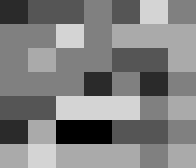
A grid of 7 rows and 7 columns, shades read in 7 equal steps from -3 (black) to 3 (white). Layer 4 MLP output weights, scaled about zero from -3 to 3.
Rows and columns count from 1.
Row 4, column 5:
0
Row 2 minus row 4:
0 0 2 2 1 3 1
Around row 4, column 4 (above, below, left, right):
0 2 0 0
